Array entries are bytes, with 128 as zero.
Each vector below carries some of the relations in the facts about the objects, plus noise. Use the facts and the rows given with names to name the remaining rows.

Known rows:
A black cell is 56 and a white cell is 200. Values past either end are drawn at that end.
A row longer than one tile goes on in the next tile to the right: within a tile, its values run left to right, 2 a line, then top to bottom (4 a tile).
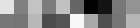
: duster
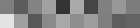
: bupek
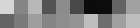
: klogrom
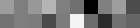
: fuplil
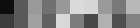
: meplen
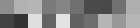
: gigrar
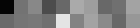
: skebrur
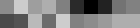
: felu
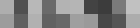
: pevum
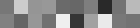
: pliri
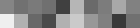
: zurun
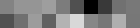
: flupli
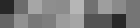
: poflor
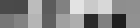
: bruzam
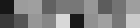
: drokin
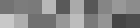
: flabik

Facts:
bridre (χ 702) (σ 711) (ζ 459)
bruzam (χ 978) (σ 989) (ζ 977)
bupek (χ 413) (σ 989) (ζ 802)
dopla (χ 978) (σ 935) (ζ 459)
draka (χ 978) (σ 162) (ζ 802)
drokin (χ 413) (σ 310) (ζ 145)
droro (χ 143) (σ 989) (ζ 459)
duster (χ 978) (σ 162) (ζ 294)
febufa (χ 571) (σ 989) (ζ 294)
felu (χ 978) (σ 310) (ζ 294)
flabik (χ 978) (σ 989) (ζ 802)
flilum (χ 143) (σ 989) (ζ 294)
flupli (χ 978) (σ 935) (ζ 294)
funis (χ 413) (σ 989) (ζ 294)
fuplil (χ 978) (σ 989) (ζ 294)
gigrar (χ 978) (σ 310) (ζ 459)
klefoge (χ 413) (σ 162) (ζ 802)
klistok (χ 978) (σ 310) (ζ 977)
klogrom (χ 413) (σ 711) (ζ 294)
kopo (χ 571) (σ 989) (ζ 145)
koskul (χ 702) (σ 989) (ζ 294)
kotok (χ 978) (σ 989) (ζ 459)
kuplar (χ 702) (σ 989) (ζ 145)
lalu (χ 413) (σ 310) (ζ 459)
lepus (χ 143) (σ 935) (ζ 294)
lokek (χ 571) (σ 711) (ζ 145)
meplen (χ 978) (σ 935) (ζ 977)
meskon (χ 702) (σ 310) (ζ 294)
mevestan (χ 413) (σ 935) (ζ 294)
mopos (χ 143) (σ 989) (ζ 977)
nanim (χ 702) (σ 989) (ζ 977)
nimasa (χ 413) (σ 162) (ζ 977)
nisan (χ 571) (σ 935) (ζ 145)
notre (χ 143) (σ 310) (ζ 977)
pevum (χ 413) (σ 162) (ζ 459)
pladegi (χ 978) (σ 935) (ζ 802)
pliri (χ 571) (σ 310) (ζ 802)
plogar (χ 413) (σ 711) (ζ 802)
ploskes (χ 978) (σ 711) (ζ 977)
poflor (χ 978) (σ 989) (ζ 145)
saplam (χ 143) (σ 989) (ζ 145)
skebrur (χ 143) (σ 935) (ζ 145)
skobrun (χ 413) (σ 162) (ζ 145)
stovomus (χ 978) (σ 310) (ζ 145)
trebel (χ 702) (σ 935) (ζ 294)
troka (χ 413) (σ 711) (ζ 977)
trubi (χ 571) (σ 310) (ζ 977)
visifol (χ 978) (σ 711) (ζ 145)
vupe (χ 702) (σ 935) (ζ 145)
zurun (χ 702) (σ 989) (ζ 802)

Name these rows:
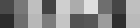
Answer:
ploskes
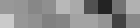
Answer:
draka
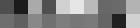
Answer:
nimasa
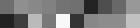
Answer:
lalu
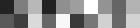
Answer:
notre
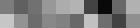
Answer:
klefoge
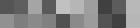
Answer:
skobrun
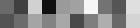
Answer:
troka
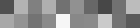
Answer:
pladegi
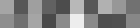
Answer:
droro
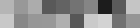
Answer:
plogar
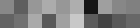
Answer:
kotok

